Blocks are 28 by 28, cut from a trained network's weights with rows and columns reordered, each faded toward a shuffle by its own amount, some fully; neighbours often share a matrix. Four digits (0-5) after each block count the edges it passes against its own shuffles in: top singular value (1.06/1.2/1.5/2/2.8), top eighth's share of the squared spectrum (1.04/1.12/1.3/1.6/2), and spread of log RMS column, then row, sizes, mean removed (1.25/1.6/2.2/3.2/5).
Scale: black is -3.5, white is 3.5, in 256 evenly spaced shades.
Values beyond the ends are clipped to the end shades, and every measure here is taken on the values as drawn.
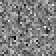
0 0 0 0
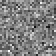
0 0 0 0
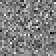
0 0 0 0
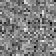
2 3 1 1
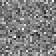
1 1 0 0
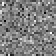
0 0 0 0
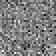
1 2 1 1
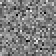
0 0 0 0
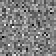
0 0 0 1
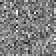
2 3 2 0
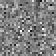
0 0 0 1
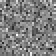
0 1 0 0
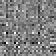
3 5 2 2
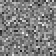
1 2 0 0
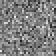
1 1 0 0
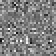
3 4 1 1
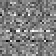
3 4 0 3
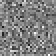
2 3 1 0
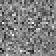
2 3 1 1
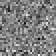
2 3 0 2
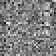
2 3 1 1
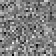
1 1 0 0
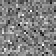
0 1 1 0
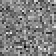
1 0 0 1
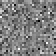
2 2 0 0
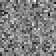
0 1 0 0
